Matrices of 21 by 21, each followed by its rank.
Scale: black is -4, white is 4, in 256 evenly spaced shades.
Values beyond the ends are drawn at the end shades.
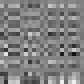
two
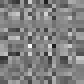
three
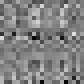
three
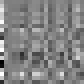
two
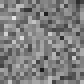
full rank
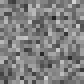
full rank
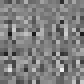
three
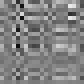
two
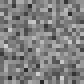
full rank
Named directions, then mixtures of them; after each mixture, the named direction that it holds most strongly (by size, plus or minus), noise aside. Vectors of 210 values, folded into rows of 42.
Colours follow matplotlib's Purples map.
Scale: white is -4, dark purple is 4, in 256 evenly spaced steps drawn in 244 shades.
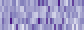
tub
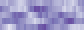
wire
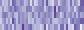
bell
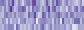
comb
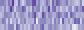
comb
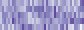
bell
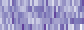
bell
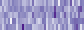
bell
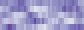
wire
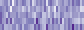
comb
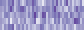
comb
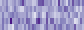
tub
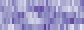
wire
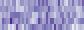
tub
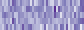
bell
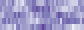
wire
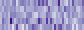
tub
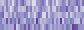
comb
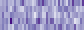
tub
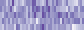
comb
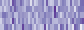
bell
